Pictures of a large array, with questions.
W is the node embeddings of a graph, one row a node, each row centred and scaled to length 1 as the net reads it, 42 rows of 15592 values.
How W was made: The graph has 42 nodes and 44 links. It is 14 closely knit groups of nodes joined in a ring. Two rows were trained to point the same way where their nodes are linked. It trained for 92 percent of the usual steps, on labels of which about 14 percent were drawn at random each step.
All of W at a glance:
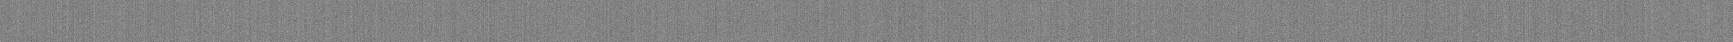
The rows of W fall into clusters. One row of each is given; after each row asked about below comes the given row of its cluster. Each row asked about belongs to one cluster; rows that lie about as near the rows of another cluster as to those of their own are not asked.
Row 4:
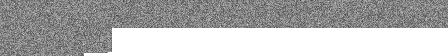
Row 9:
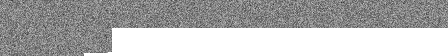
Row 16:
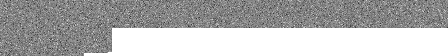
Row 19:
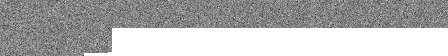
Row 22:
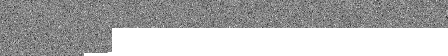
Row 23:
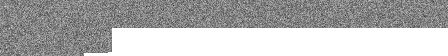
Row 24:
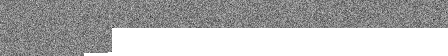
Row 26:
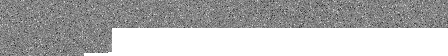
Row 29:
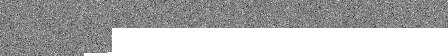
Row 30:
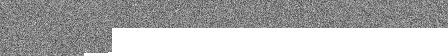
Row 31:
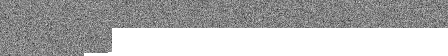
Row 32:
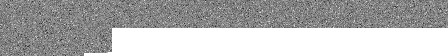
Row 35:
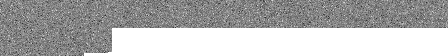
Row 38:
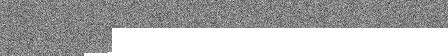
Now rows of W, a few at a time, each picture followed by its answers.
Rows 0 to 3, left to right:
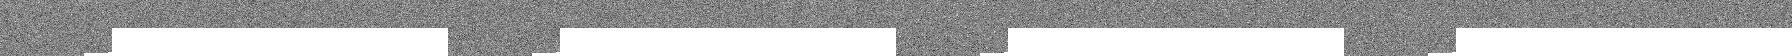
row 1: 38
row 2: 24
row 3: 30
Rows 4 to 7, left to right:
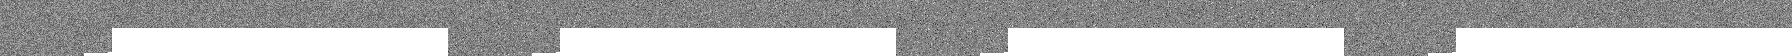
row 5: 16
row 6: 32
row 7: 9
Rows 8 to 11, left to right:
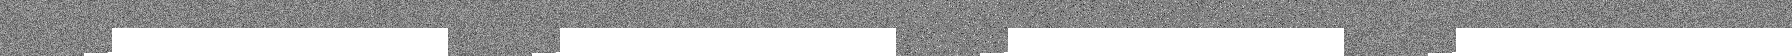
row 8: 35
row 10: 26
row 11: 23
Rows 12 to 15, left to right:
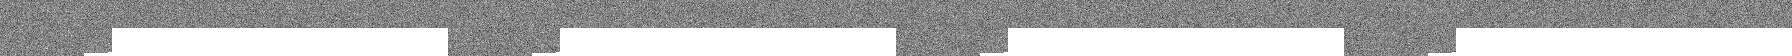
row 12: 4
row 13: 19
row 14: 4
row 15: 29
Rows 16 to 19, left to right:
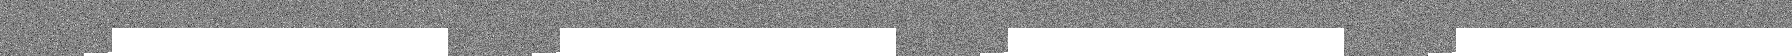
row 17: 23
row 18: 32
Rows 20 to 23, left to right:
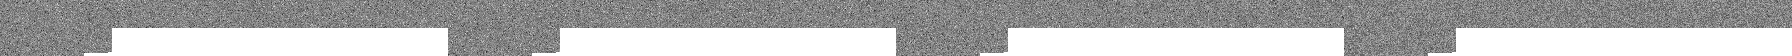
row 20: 31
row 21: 31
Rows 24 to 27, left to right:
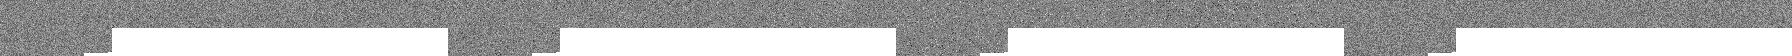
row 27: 16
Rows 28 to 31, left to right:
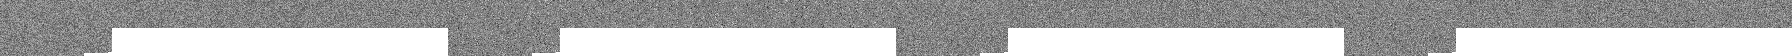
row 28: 26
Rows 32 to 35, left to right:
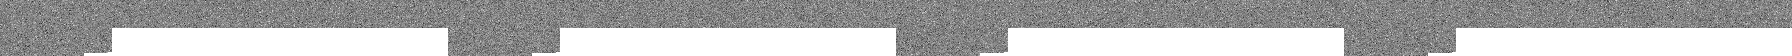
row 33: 9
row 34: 22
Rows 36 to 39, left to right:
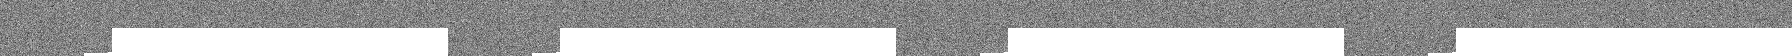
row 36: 19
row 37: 24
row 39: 30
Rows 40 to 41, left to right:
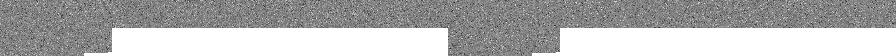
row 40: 29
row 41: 35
